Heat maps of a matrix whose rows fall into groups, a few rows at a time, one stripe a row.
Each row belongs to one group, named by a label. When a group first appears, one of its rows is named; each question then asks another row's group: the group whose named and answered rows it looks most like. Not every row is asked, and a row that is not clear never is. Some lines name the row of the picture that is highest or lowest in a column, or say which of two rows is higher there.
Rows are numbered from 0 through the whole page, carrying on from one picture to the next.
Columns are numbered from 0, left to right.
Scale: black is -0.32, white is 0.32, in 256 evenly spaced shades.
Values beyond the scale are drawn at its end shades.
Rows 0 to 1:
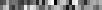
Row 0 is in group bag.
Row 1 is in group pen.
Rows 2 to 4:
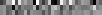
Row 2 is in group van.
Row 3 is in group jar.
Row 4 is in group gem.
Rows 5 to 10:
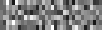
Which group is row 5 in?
pen
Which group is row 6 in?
bag
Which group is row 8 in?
pen
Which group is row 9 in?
van
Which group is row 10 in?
bag
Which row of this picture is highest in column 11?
8
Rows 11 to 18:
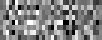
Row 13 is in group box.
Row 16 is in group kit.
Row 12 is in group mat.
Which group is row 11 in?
pen
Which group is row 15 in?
pen
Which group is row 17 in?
pen
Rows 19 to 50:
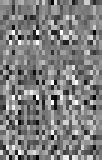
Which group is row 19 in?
kit
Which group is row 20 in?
jar
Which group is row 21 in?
jar
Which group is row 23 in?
bag
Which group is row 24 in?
jar
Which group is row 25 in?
van
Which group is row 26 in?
mat
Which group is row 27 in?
box
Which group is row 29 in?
kit
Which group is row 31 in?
kit
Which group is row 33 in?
mat
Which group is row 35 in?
bag
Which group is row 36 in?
kit
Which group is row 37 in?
pen
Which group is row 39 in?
bag
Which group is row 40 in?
van
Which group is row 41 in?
mat
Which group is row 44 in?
jar
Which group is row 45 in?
bag
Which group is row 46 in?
kit
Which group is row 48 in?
van
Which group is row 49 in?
box
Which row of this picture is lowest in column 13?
33
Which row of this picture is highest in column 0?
49
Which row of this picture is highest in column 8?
37
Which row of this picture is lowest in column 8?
22
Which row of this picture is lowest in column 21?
27
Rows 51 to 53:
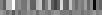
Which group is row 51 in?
van
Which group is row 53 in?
jar
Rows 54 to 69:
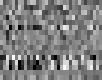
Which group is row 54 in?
box
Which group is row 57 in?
gem
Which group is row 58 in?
kit
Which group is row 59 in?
mat
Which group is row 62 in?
jar
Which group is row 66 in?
mat
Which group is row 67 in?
mat
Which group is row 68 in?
box
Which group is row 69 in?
box
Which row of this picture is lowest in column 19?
67
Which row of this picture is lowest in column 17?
65
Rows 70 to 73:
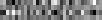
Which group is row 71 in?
gem
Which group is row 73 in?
gem
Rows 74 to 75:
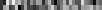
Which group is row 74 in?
van
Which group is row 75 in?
mat
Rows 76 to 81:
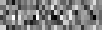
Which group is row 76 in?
jar
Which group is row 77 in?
bag
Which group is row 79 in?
van
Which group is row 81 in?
jar
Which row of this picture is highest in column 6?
79
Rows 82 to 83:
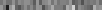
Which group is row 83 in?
gem
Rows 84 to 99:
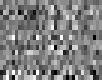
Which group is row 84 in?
box
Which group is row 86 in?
mat
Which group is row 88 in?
bag
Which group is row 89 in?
bag
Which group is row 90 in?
box
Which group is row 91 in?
van
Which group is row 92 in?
gem
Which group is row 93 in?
bag
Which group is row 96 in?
jar
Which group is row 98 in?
van
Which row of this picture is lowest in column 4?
99
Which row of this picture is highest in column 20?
91
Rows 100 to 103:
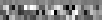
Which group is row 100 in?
box
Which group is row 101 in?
pen
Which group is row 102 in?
bag
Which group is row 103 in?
gem
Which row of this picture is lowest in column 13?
101
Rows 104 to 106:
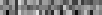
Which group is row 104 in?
box
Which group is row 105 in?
gem
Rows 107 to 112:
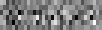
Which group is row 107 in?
jar
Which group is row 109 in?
mat
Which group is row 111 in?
jar
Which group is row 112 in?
gem
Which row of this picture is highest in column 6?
110
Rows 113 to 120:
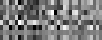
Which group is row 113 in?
mat
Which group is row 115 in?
bag
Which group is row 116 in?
mat
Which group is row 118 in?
mat
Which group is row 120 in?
mat
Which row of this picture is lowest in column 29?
117
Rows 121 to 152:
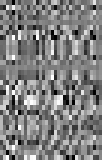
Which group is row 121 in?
jar
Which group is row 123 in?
jar
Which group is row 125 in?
jar
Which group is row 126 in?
mat
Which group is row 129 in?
bag
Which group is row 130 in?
bag
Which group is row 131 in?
bag
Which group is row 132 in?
van
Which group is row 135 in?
bag
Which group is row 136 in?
bag
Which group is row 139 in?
van
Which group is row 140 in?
pen
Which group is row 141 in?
pen
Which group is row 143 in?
mat
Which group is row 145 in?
box
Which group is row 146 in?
box
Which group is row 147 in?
kit
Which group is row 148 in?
jar
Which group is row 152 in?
pen
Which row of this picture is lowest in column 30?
127
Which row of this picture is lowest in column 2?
151
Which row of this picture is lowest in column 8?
137
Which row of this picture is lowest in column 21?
140
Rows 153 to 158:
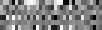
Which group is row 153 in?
pen
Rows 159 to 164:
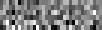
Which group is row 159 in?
mat
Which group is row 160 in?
kit
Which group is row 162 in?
gem
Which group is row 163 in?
pen
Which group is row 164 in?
van
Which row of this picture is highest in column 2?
163
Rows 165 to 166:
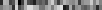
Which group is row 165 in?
mat
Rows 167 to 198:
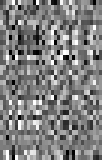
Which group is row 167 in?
van
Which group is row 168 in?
mat
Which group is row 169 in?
gem
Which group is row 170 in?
gem
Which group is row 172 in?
jar
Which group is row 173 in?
bag
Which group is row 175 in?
bag
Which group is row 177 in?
mat
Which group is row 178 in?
pen
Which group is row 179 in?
bag
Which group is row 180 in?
jar
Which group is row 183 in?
jar
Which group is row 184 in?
gem
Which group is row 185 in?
kit
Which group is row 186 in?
bag
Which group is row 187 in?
box
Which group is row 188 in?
box
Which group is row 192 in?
box
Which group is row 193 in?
bag
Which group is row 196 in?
jar
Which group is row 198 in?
pen
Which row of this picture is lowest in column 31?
167
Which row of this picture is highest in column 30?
177
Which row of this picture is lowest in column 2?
194
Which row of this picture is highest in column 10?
197
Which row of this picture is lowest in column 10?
169
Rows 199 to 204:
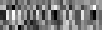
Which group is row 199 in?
gem
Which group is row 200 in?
jar
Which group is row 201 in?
van
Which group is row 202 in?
van
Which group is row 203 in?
gem
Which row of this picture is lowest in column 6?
204
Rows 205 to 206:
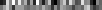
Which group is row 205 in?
van
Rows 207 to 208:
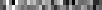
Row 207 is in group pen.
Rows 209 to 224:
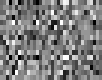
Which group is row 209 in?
mat
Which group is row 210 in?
gem
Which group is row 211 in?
bag
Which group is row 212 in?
jar
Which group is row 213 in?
van
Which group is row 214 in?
kit
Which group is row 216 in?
mat
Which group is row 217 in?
van
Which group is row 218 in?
gem
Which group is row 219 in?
box
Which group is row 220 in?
mat
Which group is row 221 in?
box
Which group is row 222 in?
kit
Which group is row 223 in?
pen
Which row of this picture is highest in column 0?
221
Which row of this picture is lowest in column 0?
216
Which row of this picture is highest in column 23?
213
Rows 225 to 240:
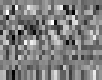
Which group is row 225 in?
box
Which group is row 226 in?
pen
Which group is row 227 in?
pen
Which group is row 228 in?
gem
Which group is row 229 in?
bag
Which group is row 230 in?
gem
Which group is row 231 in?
mat
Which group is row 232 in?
jar
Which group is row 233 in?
pen
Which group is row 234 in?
box
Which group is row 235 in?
gem
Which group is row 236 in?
box
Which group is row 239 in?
jar
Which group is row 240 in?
jar
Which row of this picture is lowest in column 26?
231
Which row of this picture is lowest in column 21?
226
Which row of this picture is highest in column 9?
226
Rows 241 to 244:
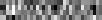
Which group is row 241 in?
gem
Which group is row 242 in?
van
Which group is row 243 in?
van
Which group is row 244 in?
jar
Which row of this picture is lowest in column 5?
241
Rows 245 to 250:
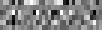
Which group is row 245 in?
pen
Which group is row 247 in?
van
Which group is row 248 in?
kit
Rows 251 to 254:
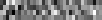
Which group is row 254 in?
gem
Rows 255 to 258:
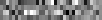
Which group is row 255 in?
bag
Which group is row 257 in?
pen
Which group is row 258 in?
gem
